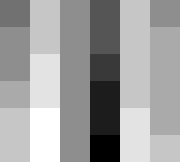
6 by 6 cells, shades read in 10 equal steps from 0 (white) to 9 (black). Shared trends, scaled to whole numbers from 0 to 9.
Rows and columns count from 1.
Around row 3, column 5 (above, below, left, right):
2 2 7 3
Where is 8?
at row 4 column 4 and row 5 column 4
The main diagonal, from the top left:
5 2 4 8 1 2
